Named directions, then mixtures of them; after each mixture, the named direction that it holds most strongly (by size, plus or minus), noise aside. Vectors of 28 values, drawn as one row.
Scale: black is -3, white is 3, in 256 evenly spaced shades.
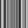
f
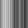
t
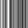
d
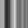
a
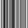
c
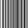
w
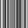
f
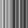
t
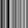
d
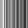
t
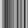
a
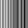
w
